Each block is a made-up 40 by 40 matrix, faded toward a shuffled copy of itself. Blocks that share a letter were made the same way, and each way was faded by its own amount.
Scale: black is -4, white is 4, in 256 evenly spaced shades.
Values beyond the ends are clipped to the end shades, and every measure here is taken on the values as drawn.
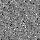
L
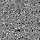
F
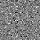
F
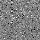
F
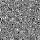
F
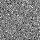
L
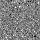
L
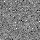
L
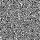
L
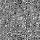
F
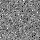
L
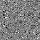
F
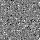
L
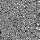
F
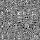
F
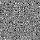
F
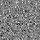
F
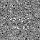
F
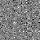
F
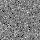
L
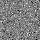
L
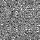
F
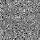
F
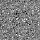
F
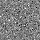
L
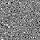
F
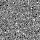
L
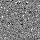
L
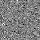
F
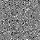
F
